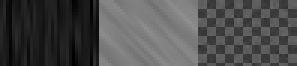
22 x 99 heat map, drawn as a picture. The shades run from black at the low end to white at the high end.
The table splits into one row of 3 panels. Panel 1,1: very low, streaked downward, faint in contrast. Panel 1,2: middling, slanting down to the right, faint in contrast. Panel 1,3: low, checkered.
